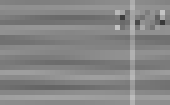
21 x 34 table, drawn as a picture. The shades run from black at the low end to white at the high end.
Stripes: horizontal, repeating 5 times. Roughest part: top right. Odd lines: column 27. Average level on the scale: 50%. Grain: streaks across. Odd patch: rougher, in the top right.
